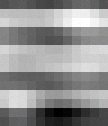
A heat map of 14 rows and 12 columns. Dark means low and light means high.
No lone cell stands out from its neighbours. The ninth with the lowest average is the bottom middle. Stripes running across repeat 3 times from top to bottom.
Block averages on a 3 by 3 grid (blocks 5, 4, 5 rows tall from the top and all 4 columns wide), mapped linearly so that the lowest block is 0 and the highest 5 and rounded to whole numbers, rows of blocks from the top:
3 2 4 / 4 4 5 / 3 0 1
